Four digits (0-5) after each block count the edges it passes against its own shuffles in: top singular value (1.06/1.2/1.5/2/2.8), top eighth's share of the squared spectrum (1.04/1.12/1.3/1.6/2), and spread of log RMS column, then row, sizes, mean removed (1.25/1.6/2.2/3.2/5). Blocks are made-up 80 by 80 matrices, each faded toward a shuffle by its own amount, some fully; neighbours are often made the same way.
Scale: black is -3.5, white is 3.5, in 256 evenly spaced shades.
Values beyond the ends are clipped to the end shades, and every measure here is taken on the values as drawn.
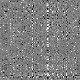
4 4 2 2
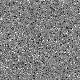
2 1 0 0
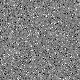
0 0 0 0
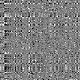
5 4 3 3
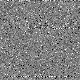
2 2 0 2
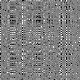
5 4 3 3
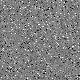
1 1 0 0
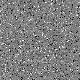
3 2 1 0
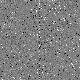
3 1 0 0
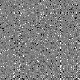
4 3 2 2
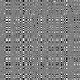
5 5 4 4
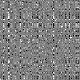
5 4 3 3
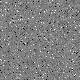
0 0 0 0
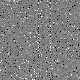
3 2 1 0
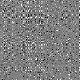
5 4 3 2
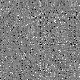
4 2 1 1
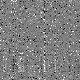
4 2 1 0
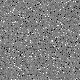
0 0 0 0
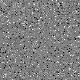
3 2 1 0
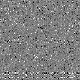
4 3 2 2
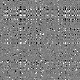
5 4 2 3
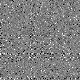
4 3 1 2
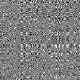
4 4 3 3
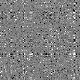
4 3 2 2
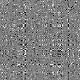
4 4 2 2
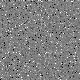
2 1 0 0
